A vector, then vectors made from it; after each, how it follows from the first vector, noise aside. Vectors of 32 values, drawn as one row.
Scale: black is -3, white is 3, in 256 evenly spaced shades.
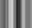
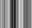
reversed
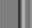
partly zeroed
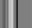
partly zeroed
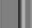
partly zeroed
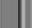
partly zeroed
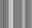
partly zeroed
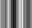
reversed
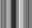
reversed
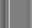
partly zeroed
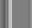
partly zeroed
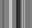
partly zeroed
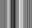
reversed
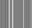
partly zeroed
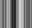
reversed
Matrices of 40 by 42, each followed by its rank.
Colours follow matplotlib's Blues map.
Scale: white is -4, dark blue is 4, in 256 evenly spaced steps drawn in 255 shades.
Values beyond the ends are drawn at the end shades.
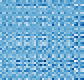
three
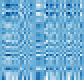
two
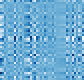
two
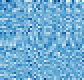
five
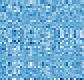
five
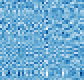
five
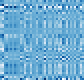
two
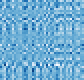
three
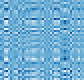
two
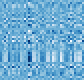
three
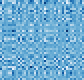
three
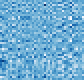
five
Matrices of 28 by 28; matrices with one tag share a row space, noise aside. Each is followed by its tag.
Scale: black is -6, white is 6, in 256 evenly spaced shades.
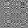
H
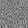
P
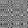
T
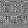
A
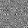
A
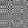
T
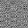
A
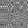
T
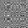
H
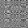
H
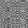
H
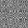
P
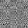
A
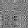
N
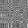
T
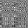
N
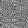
N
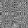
N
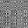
A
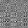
A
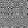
T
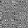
N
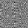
N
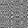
T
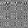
A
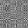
A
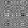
H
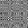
T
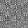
A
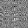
N
